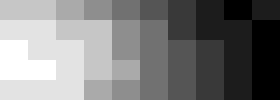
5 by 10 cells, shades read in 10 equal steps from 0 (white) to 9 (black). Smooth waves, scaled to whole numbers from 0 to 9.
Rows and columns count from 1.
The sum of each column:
4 5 8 13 20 26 32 37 41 44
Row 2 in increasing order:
1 1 2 2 4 5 7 8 8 9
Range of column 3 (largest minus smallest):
2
